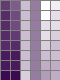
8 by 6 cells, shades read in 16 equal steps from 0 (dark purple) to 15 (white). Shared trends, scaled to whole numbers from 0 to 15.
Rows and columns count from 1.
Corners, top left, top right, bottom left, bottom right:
3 14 0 10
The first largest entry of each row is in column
5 5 5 5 5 3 3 3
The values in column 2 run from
0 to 5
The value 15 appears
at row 1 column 5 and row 2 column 5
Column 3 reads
11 11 11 11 11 11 11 12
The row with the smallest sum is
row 8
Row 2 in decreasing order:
15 13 11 7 4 2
